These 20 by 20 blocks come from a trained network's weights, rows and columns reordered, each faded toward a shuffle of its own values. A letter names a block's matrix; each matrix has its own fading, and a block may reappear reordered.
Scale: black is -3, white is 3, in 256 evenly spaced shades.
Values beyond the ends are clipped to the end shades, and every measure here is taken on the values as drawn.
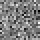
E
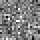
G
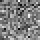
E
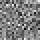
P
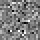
E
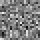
P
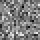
G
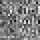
P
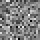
P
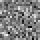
G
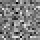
E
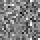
G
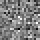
E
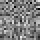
P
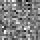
P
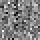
E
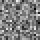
P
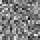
P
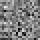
P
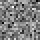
E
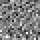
G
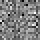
P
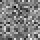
P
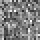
P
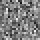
E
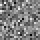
G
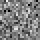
E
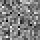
P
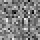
P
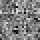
E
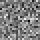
G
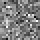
G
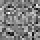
P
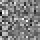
P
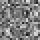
P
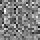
P
